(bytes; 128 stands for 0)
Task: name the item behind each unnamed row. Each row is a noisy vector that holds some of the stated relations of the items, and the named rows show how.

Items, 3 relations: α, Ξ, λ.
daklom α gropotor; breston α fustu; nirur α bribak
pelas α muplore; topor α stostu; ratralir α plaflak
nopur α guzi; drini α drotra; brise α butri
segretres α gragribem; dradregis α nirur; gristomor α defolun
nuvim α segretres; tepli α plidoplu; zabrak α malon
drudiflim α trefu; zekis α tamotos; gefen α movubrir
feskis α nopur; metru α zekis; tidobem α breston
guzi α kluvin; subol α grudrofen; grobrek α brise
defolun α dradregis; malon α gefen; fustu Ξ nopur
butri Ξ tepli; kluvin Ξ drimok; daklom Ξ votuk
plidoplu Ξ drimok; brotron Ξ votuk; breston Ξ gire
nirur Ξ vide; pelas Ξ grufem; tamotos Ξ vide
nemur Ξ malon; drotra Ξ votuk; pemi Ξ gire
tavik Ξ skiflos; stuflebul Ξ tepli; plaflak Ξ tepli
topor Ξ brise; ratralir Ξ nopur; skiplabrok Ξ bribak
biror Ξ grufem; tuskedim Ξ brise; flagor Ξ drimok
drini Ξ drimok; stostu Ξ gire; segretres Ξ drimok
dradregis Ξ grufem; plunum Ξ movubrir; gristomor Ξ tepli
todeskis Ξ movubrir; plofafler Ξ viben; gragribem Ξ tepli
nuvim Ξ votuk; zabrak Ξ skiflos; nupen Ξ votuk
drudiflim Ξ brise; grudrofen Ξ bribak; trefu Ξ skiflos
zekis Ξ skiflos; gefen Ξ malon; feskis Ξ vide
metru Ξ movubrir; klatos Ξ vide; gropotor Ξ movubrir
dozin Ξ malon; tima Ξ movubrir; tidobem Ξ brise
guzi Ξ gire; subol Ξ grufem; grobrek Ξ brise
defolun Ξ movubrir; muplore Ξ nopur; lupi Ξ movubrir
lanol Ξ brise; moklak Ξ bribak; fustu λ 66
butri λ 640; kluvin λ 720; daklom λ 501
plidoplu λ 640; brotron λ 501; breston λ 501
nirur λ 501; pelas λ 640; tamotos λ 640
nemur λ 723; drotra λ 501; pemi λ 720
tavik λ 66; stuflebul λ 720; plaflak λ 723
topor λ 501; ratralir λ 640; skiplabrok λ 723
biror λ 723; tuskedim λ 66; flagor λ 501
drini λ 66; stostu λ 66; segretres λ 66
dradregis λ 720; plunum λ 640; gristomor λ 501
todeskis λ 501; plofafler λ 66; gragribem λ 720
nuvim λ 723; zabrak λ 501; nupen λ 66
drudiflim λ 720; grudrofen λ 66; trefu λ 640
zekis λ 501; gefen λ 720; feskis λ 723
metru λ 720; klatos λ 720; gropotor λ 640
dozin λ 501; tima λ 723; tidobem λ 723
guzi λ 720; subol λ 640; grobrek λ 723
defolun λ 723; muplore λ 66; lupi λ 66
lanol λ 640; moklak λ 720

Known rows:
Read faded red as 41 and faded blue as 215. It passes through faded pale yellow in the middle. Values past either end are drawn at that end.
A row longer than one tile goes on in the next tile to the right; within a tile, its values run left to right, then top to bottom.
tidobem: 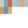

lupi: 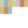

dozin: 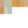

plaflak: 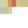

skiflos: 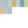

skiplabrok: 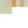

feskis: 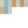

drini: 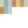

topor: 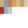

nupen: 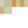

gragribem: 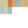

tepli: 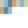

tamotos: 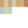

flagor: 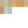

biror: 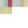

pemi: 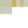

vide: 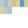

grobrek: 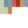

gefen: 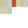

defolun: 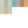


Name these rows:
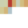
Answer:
muplore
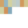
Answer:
plunum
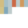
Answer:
drudiflim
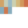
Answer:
gropotor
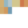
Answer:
todeskis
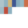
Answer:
movubrir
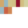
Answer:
butri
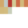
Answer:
drotra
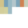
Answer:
metru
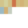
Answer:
kluvin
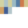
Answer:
nuvim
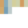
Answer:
ratralir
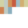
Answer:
segretres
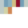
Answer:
brise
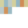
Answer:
tima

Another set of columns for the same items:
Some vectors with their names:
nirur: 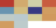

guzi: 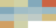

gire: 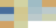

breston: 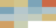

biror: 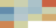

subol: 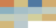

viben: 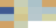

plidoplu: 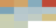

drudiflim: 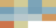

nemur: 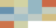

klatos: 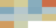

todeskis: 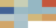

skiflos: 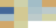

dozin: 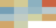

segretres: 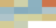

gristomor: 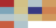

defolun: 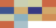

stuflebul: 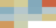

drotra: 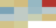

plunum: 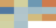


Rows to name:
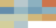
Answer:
lupi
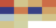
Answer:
bribak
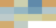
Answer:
drini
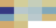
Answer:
brise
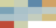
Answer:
feskis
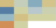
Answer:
tepli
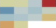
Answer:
plaflak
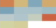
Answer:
lanol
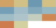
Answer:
topor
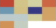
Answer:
dradregis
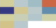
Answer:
movubrir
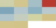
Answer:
gragribem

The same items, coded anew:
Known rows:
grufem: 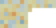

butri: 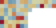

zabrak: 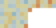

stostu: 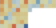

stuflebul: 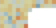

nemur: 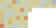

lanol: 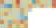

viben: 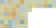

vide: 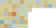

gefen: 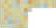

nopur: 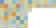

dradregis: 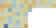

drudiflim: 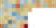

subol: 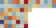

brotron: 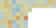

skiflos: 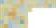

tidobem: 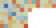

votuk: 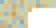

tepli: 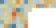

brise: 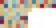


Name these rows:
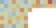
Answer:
feskis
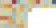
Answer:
defolun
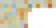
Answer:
drini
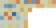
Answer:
topor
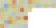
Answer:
biror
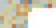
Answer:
segretres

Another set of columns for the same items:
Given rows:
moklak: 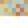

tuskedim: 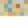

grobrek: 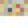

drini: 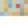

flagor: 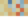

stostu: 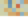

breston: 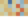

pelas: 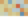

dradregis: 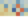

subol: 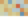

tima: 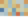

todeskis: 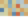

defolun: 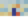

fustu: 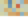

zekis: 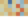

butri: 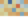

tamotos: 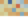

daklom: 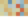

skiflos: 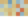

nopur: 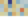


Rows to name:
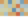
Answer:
plaflak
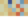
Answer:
drotra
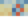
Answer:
gristomor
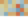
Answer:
nuvim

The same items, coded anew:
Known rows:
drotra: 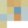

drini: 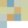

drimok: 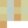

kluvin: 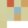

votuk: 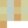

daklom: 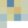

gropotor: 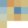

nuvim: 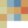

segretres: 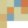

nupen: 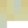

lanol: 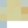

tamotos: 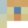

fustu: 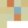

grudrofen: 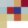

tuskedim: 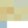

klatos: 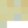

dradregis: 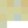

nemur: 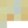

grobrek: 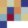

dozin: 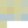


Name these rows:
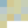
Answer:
plunum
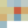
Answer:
drudiflim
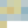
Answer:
todeskis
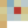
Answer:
tepli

